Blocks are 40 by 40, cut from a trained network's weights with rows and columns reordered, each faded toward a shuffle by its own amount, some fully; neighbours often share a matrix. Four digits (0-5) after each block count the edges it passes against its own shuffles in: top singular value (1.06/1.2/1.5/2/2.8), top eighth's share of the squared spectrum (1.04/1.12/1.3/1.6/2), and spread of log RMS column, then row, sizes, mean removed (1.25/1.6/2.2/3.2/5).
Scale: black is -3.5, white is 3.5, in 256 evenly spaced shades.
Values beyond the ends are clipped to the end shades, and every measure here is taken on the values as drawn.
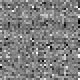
2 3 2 0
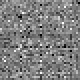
2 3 2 1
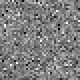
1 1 0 0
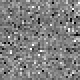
1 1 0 0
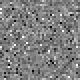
0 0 0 0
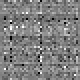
3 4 3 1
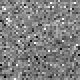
1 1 0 0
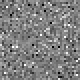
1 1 0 0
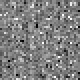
2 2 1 1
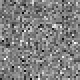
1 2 0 1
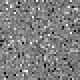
0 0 0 0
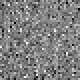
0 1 1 0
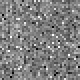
1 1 0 0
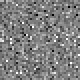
0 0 0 0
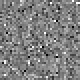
0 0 0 0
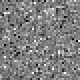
0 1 0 0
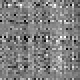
3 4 1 4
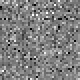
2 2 0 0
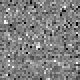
1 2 0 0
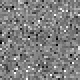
0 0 0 0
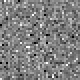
1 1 0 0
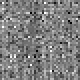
2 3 1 3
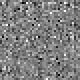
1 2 0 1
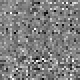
2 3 0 2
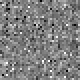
1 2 0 0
